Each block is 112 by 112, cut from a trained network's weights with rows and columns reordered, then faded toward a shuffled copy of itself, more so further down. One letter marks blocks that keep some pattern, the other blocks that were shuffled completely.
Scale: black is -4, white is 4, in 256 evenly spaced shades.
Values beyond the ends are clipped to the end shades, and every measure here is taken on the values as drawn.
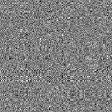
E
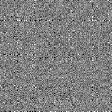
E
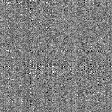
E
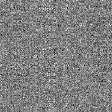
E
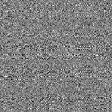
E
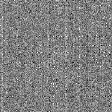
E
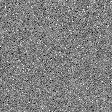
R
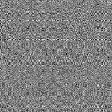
E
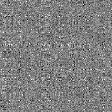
E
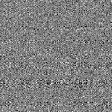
E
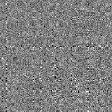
E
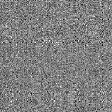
E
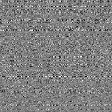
E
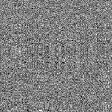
E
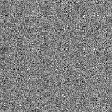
E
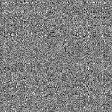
E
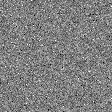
R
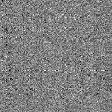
E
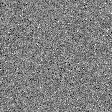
R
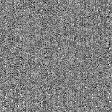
E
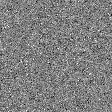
R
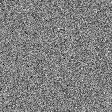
R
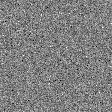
R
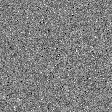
R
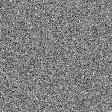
R
